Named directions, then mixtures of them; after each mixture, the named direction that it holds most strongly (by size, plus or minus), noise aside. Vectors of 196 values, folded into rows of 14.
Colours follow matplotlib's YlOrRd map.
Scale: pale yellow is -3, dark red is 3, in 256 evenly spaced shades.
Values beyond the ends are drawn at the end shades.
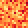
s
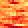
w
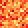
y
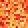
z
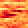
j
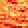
w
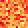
z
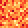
y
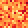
s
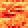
j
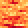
w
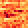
j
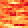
w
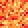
y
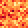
y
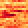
j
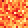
s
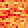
z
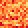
y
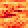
j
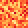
s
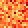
s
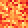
s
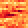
j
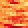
w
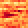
j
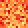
z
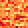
z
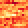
j
